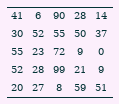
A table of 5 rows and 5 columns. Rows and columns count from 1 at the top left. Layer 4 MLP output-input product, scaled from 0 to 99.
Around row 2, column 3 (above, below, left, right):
90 72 52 50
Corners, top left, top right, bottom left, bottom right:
41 14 20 51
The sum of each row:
179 224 159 209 165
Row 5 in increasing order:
8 20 27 51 59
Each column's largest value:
55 52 99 59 51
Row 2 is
30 52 55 50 37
